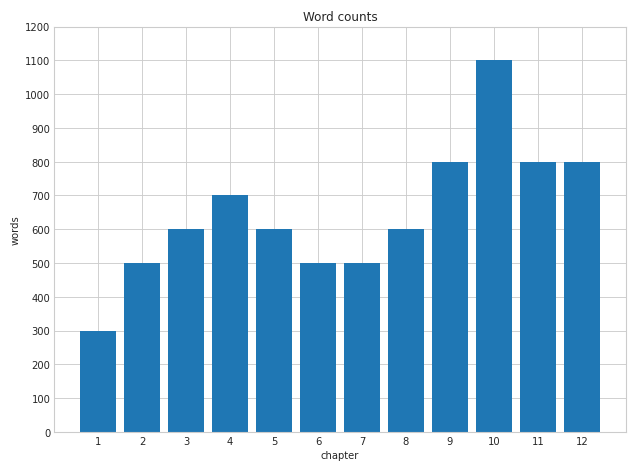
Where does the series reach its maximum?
10
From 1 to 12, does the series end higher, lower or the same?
higher
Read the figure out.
Title: Word counts
x-axis: chapter, ticks 1 2 3 4 5 6 7 8 9 10 11 12
y-axis: words, ticks 0 100 200 300 400 500 600 700 800 900 1000 1100 1200
Values:
300 500 600 700 600 500 500 600 800 1100 800 800
